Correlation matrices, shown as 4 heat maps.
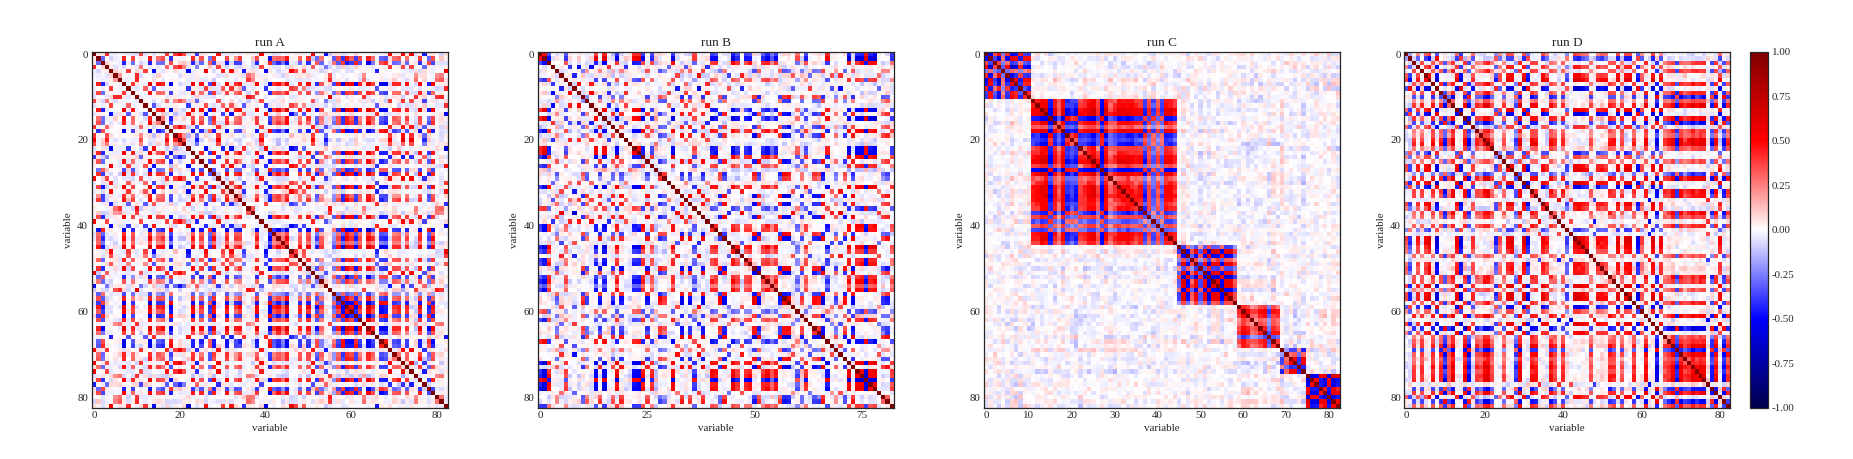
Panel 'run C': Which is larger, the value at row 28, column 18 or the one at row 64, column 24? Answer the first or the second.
the first
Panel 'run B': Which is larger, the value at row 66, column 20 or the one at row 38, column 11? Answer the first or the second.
the second
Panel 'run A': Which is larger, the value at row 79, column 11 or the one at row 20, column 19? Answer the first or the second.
the second
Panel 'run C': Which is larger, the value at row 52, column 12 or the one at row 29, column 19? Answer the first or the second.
the first
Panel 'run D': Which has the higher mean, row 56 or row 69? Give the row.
56
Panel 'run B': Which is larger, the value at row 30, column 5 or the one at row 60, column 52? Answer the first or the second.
the first
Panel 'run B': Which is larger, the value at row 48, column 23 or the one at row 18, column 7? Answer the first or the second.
the second
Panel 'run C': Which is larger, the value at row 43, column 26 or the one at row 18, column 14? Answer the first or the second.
the second
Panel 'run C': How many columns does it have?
83
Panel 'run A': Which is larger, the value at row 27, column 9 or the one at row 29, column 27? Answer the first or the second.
the second
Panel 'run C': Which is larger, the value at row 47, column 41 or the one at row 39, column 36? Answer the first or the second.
the first
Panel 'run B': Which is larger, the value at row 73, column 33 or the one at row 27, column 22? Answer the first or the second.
the first
